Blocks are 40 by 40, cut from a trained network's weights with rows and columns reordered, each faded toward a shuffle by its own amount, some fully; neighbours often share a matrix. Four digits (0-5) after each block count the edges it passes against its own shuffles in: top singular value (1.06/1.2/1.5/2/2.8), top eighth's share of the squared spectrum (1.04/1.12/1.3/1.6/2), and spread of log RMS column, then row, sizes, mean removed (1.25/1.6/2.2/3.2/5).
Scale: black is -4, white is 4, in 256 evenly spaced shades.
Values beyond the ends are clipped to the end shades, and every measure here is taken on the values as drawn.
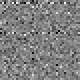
3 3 1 1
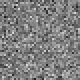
1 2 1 0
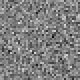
0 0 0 0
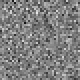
1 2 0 0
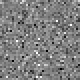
0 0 0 0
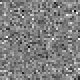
3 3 0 1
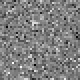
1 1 0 0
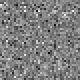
2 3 1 1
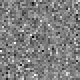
0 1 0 0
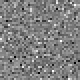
0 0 0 0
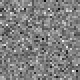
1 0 0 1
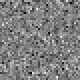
1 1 0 0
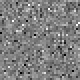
0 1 0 0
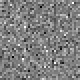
0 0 0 0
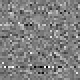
3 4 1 2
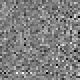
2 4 2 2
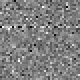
2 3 0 1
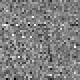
2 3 1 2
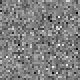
2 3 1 1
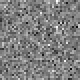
1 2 0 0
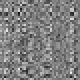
4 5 3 2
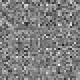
3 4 2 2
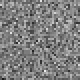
1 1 0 0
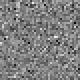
1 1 0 0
